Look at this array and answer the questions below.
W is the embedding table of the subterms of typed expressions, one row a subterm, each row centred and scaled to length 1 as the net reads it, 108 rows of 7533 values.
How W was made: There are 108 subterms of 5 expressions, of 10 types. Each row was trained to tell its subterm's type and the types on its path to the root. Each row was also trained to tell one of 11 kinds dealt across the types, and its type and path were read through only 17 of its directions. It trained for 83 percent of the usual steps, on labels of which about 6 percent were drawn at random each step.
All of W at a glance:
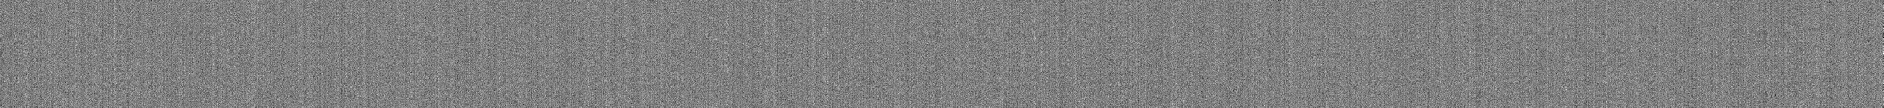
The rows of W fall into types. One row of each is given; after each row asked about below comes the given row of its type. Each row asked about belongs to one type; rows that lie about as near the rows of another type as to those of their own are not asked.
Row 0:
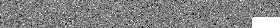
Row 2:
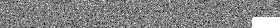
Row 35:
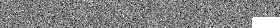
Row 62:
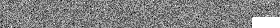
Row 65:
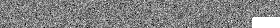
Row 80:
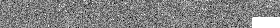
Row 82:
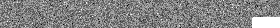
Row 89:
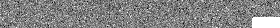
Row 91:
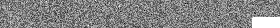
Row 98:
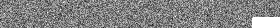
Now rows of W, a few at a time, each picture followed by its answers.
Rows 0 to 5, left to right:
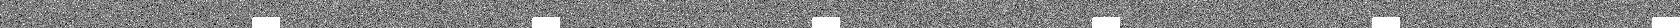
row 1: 91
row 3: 89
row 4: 98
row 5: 2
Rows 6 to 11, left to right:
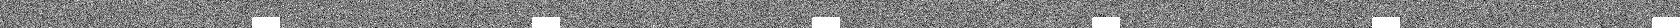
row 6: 82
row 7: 0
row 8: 91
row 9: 82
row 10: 65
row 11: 35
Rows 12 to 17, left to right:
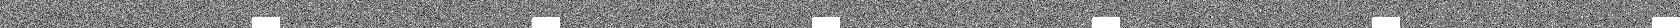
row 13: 0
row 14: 82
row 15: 2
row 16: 91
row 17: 0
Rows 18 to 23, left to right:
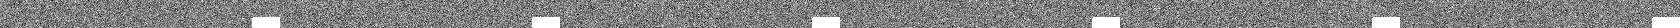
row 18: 62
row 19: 98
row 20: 35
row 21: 2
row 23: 91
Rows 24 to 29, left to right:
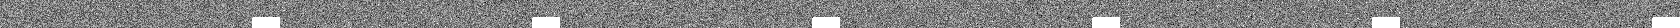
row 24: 80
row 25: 80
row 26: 65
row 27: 62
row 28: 80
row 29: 62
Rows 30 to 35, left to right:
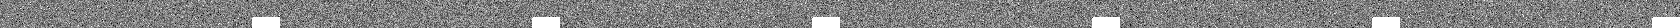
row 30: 82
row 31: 82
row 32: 35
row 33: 2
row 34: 35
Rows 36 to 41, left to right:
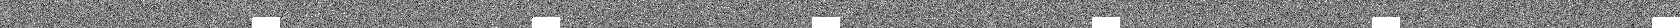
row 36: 98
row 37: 89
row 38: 98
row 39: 98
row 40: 89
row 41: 65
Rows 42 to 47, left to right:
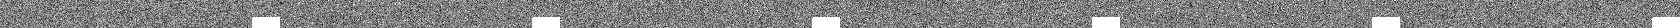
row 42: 82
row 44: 91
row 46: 0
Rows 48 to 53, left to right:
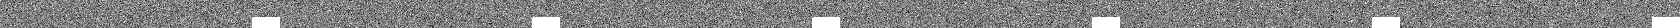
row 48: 98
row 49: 89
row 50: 80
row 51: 80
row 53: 2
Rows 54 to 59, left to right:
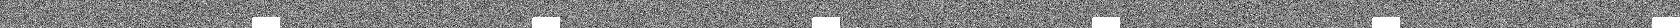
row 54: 80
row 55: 80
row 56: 91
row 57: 0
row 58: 2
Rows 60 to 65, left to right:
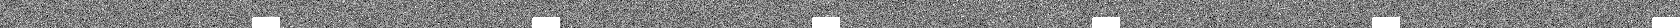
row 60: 82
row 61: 65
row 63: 89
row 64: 82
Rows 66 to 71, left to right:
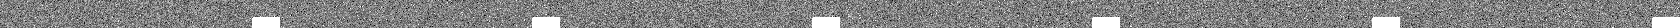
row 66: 2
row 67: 89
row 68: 91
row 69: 91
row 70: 62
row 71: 80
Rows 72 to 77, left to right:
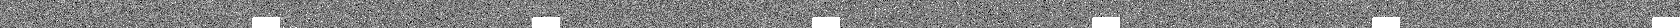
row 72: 35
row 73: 89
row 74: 80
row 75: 0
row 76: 35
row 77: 2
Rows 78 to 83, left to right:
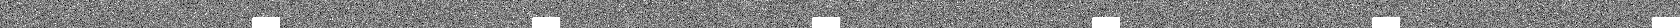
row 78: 62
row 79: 62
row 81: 80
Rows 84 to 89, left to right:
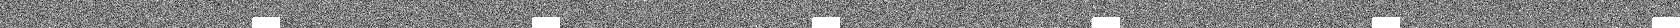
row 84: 91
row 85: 62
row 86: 35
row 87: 2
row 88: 80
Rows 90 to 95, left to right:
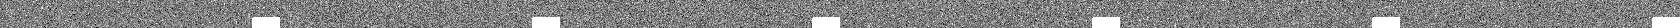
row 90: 65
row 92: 89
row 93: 98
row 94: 89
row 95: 62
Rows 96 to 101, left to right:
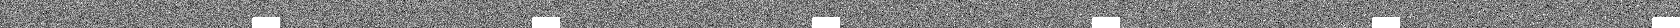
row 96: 62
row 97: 65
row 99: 2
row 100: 91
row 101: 98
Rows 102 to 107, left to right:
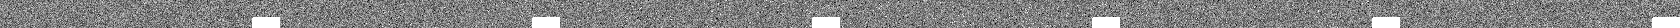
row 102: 62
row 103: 98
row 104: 65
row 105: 80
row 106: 89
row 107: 62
